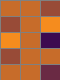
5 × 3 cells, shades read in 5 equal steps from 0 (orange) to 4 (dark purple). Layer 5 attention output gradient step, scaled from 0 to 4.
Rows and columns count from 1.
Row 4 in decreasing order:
2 1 1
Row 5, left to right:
1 1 3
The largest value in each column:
2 1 4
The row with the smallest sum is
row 2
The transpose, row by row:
1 2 0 2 1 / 1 1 1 1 1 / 2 0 4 1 3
